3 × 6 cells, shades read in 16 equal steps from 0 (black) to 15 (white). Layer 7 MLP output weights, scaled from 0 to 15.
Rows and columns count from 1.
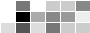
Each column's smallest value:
13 0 10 7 9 8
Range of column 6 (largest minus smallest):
6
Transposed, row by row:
15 15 13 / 7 0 5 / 15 10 13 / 12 8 7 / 12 9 12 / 8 14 12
